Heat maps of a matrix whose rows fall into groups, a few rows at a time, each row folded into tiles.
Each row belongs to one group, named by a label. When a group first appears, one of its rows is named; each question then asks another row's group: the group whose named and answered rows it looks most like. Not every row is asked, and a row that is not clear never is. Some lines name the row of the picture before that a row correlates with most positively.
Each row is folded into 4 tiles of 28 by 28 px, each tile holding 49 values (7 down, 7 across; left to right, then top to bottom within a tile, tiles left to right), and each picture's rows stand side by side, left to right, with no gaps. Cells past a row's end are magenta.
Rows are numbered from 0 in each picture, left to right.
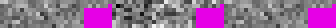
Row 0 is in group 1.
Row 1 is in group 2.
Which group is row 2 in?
1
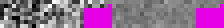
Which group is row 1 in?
2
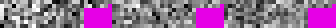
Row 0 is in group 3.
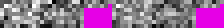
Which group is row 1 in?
3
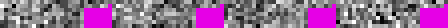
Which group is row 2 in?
2
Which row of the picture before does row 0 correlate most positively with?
1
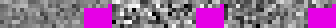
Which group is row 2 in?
2
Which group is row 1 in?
1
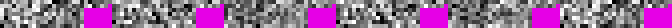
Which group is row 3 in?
1
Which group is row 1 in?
1
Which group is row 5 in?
3
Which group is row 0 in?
3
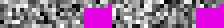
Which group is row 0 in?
1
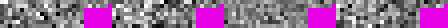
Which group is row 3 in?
3
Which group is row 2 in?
1
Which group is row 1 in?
3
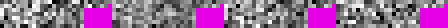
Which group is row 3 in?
1
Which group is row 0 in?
3
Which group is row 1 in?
3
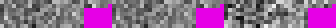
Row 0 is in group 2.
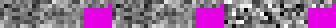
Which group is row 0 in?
2
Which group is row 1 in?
2
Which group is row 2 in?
1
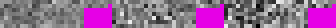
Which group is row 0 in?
2
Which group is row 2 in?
2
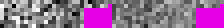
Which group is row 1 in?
2
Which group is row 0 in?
3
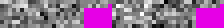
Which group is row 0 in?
1
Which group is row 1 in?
3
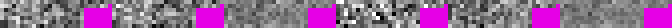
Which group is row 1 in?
3
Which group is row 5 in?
2
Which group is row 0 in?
3
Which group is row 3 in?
1
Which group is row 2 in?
2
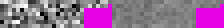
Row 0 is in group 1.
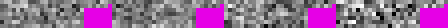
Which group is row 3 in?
1
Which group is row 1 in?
2
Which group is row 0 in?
1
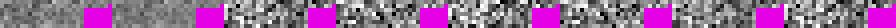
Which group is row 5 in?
1
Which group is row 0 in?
2
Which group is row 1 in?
2
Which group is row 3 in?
1
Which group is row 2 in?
3
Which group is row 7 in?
3
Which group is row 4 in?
3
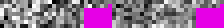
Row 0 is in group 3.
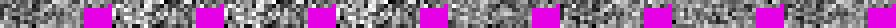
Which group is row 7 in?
2
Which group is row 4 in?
3
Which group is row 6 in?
1
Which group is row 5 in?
2
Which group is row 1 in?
3
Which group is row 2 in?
3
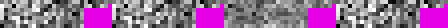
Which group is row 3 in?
3
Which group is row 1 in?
3
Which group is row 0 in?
3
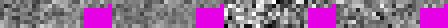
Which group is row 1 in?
2
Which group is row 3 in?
1
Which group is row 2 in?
3
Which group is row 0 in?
2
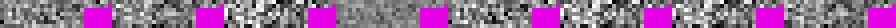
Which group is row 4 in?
1
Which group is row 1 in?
3
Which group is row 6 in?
3
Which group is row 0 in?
1
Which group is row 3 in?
1
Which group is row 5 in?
3
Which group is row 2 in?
3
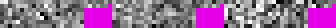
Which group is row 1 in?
3
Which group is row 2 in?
3
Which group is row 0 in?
1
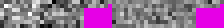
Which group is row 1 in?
1
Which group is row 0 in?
3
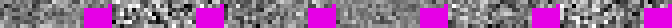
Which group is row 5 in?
3
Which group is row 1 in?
1
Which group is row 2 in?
2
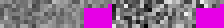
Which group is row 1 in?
2
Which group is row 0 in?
2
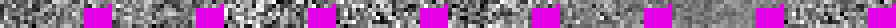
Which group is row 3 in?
1
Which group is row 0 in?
2
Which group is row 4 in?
2
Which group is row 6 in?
2
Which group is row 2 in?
3
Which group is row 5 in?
1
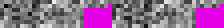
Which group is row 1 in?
2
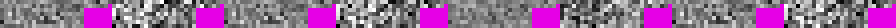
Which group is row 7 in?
3
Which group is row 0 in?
1
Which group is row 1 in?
3
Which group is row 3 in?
3
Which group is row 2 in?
1
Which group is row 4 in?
1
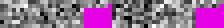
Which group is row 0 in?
1
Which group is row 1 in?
2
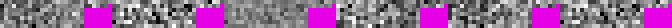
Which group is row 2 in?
1
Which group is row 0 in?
2
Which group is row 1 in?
1
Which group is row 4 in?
2
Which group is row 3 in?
3
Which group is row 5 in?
1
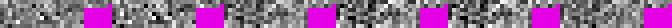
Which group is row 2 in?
2
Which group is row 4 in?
2
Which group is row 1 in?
1
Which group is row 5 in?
2
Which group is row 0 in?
1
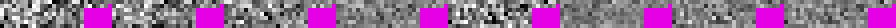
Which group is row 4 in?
1
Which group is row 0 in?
3
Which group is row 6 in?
1
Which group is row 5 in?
2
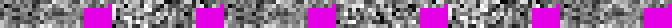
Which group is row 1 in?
3
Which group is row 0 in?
2
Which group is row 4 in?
3
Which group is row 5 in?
2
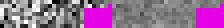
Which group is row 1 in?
2
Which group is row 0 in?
3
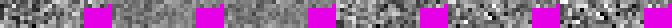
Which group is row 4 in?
1
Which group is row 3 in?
3
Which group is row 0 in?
2
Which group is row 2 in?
2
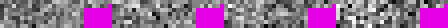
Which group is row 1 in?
1
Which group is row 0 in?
2
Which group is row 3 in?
3
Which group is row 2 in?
3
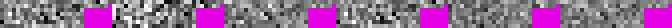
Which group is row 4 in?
2
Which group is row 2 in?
1
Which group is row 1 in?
3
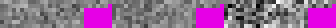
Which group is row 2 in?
2
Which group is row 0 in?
1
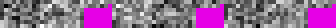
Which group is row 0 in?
2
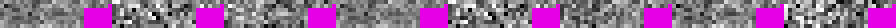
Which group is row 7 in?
3
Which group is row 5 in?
2
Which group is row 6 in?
2
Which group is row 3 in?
2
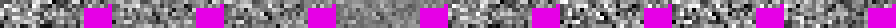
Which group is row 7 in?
3
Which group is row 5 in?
1
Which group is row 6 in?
1
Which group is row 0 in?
3
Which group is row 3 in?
1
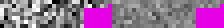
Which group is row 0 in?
3
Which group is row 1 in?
1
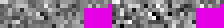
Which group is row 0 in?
1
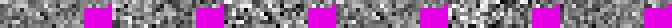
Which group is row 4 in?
3
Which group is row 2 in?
1
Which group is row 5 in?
2
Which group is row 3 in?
1
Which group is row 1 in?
3
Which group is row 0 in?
1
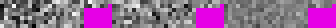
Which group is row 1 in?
1
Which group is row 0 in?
2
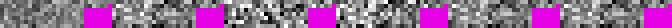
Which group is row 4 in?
3
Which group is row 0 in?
2
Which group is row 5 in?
3
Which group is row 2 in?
1
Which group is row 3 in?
3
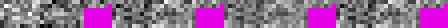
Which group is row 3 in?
2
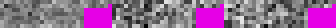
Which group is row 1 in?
2
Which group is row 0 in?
2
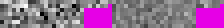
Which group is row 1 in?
2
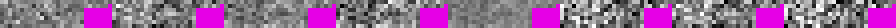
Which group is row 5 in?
3
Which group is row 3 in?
2
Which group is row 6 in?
3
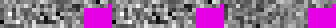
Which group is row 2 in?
2
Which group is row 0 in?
1
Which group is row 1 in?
1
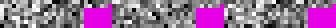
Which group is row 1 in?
1
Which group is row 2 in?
3
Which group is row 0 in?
3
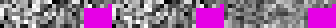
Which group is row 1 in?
3
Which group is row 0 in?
3
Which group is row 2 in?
2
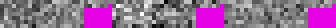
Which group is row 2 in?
1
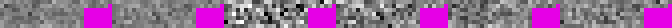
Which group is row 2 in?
1
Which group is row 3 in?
1
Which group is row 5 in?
1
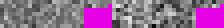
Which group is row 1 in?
3
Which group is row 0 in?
2
